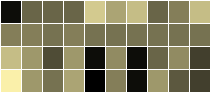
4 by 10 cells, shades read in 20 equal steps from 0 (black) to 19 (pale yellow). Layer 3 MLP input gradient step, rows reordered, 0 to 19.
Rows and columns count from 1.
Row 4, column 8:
12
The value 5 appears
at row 3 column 10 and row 4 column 10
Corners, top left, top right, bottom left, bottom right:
1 15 19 5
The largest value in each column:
19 12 9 13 16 13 15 12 11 15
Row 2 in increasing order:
9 9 9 9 9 9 9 10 10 10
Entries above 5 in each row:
9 10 7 7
